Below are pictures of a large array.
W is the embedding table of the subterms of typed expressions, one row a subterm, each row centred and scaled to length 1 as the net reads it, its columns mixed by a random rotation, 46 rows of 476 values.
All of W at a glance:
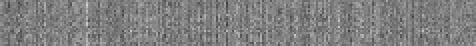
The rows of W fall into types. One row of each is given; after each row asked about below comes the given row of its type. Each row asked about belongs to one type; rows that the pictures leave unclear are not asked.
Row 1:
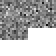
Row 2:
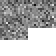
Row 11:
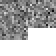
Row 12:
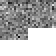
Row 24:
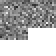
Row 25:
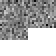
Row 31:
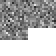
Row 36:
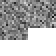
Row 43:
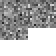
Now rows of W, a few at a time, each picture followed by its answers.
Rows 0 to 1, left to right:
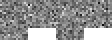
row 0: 36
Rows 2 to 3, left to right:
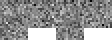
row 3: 25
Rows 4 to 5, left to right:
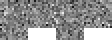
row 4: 25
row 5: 25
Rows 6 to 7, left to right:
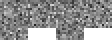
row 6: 43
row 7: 36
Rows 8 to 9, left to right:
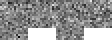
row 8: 12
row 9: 11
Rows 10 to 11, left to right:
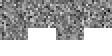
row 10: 43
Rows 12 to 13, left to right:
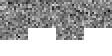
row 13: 11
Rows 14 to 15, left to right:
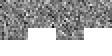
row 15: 31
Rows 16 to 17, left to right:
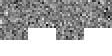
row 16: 25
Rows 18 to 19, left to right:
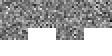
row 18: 24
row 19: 24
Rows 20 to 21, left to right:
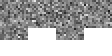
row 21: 36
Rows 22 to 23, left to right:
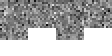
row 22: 25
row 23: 11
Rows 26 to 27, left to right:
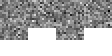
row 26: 24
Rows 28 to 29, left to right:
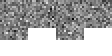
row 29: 2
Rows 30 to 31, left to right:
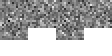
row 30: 31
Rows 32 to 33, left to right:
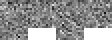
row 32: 12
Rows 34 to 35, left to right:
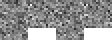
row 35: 36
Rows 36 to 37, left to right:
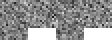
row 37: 36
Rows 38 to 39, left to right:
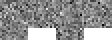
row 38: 11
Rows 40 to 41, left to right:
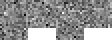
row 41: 12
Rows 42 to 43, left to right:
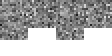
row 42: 1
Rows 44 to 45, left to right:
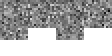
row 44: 43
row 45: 11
